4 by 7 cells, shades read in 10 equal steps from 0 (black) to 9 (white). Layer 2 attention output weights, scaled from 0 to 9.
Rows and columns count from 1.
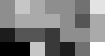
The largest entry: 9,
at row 4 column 7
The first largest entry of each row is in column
7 2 7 7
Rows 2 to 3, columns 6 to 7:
3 6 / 5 6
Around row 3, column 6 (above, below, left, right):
3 4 5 6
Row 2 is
5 6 6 6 5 3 6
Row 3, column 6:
5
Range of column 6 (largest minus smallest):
2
